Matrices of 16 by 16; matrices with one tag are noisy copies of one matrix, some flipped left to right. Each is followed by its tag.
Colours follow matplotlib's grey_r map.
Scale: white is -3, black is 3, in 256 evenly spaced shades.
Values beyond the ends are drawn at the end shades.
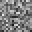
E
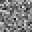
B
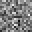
E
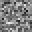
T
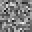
T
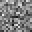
E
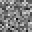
B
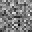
E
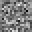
T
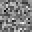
T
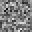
T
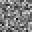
B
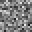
B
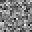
B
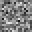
T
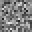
T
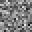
B
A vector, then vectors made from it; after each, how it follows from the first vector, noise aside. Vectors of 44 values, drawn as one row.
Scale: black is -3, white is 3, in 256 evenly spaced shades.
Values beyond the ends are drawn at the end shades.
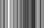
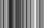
reversed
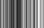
wrapped around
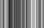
reversed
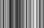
reversed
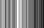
wrapped around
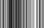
reversed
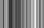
reversed
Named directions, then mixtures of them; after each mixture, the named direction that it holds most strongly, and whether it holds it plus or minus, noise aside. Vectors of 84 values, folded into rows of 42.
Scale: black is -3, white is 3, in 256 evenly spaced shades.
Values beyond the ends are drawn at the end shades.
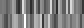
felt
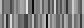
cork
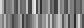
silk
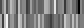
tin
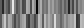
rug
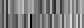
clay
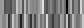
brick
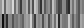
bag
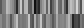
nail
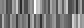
nail, minus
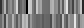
silk, minus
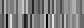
cork, plus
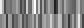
silk, plus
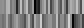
nail, plus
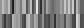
rug, minus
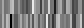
cork, minus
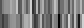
silk, minus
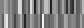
felt, minus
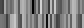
silk, minus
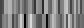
brick, minus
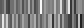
bag, minus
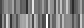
cork, minus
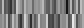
brick, plus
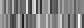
silk, plus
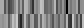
brick, plus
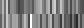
clay, minus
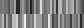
felt, plus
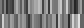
nail, minus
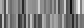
tin, minus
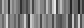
clay, minus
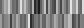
nail, plus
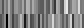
clay, plus
